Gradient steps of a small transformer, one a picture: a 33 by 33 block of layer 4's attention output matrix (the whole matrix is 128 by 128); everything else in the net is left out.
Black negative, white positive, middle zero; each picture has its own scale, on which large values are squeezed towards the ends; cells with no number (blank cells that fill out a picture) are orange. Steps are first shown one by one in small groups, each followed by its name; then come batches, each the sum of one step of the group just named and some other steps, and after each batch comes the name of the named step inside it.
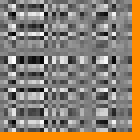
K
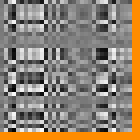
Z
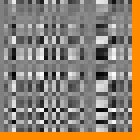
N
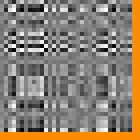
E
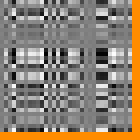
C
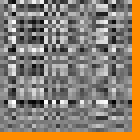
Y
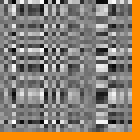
E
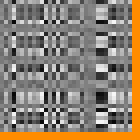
N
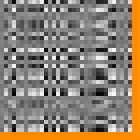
Y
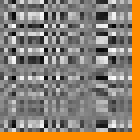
K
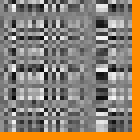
Y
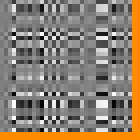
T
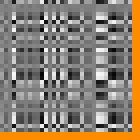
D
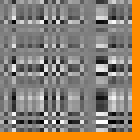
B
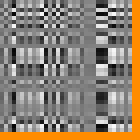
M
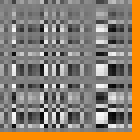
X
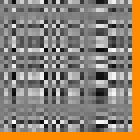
B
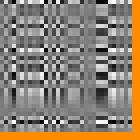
B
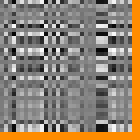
M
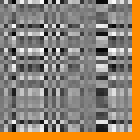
M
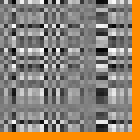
M
